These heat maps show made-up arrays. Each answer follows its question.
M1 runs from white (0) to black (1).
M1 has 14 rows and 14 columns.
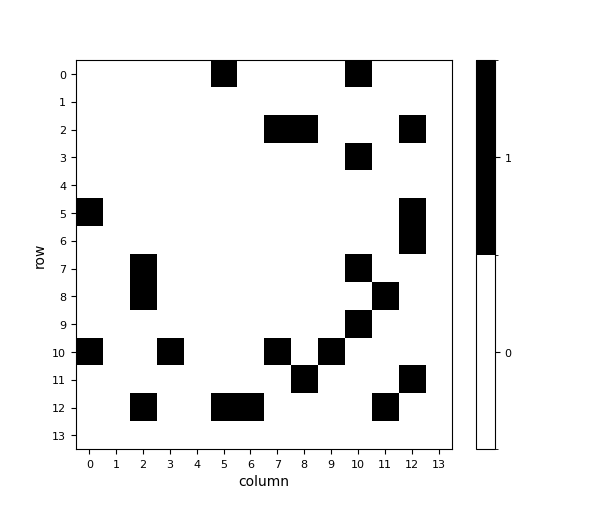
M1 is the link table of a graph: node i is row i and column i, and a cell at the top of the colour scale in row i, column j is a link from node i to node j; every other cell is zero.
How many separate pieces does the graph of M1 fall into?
4
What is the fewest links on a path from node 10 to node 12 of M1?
3
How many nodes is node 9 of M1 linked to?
1
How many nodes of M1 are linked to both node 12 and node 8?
2
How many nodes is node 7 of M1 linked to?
2
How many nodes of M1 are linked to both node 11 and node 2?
2
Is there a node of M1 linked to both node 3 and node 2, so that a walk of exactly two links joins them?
no
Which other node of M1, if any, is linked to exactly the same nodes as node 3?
node 9
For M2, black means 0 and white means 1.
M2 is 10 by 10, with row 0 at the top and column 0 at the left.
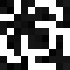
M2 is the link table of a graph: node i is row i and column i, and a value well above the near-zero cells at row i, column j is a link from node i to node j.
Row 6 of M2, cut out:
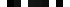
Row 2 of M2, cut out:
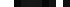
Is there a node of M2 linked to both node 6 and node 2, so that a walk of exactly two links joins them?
yes
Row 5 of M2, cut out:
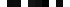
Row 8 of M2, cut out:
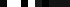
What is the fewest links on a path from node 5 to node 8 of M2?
3
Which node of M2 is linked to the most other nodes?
node 7
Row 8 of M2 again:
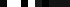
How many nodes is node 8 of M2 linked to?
3
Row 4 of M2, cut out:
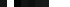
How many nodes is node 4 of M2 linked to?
4
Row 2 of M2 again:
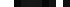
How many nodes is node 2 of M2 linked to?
3
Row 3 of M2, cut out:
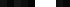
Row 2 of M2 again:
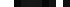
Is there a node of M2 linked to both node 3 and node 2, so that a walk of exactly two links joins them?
no
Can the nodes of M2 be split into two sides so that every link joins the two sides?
no
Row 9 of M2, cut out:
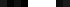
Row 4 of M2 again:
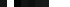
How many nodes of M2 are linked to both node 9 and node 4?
1
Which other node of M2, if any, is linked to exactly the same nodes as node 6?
node 5
